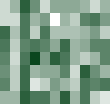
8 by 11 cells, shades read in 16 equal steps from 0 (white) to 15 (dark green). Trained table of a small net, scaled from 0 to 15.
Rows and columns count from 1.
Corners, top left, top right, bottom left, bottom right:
3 6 6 2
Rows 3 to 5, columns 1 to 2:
12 5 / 11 4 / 10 3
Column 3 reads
13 11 11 10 11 12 12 13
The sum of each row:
70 70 76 98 97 86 82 90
